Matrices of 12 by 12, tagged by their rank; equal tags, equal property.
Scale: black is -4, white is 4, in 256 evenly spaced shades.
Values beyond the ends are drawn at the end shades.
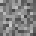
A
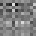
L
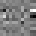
L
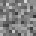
A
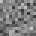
A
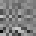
L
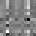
L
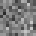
A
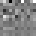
L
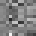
L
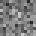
A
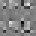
L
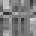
L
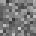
A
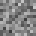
A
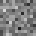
A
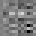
L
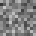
A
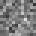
A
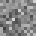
A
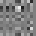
L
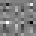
L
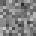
A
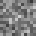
A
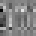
L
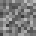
A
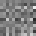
L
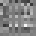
L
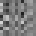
L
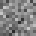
A
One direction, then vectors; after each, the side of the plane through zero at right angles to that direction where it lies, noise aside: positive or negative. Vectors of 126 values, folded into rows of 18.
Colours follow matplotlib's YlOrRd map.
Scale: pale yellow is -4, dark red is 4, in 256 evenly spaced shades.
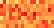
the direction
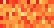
negative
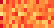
negative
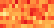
negative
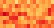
positive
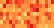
negative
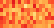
negative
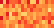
negative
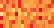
negative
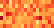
negative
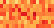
positive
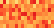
positive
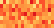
positive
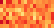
negative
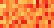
negative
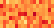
positive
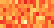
positive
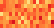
positive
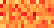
positive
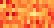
negative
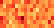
negative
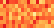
negative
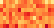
positive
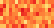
positive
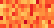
negative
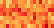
positive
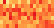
positive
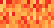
negative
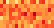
positive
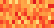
positive
